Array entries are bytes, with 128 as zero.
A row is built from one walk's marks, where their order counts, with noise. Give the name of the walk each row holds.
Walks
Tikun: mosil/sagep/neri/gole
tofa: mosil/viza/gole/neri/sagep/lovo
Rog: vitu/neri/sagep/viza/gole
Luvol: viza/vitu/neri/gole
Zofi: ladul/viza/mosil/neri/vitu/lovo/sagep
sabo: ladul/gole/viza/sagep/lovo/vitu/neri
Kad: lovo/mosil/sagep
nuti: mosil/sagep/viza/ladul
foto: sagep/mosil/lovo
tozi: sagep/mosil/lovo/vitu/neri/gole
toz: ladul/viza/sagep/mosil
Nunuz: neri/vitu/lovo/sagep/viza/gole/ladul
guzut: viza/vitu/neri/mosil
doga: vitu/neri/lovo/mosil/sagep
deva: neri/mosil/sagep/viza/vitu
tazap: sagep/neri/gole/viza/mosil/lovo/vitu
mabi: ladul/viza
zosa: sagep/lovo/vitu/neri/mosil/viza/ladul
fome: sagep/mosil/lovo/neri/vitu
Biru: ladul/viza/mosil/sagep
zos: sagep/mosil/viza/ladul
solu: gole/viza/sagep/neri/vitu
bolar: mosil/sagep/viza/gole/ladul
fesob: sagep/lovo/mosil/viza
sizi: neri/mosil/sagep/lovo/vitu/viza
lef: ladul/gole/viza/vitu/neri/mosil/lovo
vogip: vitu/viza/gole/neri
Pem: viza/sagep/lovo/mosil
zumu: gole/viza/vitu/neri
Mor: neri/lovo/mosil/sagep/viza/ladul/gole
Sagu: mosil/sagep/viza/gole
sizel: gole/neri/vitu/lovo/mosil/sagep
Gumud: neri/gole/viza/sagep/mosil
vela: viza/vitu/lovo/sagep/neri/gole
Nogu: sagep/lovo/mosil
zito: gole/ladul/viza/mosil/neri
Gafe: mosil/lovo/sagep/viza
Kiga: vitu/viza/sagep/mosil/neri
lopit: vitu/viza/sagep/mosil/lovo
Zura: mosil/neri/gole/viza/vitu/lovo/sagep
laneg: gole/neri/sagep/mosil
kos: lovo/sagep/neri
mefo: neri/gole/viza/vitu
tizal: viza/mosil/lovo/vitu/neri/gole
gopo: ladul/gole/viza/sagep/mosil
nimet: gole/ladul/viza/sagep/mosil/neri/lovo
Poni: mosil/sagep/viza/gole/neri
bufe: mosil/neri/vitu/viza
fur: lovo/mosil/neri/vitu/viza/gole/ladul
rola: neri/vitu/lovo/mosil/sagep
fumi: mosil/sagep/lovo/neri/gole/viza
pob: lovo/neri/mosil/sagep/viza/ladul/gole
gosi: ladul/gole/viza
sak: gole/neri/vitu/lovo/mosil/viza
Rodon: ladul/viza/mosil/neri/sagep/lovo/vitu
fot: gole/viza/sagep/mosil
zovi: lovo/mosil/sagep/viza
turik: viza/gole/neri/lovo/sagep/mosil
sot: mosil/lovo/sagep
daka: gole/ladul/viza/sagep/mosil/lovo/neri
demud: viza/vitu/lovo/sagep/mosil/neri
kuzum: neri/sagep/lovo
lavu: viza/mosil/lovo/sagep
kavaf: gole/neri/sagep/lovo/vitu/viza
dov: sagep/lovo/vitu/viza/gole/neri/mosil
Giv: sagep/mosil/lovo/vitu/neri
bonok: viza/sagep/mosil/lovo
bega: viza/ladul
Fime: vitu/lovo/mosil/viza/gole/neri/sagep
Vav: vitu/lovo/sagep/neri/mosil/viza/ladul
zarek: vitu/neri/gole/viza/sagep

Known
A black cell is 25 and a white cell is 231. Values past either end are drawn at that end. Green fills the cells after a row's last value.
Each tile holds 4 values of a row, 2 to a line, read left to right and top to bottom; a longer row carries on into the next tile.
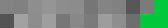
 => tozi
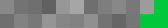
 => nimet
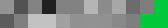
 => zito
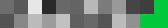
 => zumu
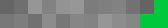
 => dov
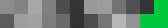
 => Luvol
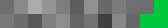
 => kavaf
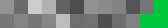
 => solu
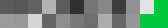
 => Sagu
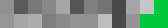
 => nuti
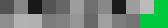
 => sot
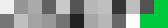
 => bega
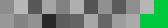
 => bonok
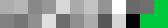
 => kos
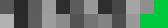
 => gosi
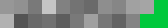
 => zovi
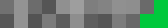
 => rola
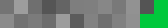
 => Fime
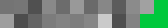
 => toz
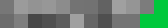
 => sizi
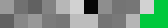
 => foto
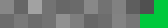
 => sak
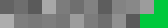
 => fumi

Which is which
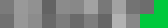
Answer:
demud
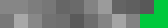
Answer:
tizal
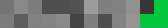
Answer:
zarek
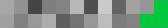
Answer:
Kad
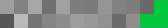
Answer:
zosa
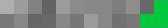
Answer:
Vav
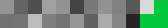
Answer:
Tikun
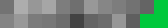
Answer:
vela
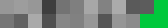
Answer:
Kiga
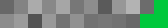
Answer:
Nunuz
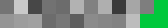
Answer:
lavu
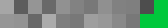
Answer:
fur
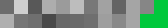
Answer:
Pem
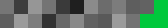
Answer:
bufe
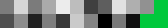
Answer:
kuzum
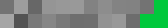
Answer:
turik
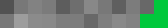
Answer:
Zura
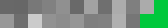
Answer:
Poni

